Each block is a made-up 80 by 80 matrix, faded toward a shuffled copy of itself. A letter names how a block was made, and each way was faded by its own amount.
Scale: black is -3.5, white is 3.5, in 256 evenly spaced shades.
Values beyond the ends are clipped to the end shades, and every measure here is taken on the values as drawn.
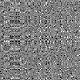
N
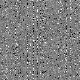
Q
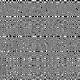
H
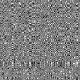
N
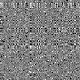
N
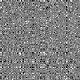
N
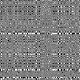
H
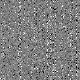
Q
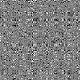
N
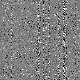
Q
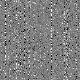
Q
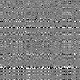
H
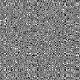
N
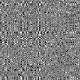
N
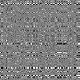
H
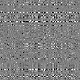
H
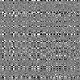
H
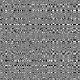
H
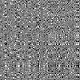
N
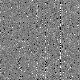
Q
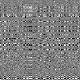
H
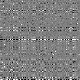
H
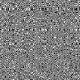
N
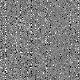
Q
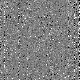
Q
